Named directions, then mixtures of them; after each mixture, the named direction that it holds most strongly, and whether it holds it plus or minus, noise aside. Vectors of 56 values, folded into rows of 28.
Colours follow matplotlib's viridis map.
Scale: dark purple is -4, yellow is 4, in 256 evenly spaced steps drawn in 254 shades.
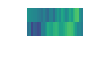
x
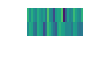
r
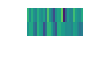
r, plus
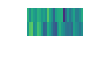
r, plus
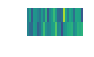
r, minus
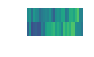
x, plus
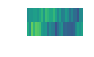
x, minus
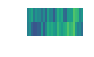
x, plus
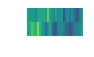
x, minus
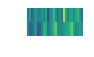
r, minus
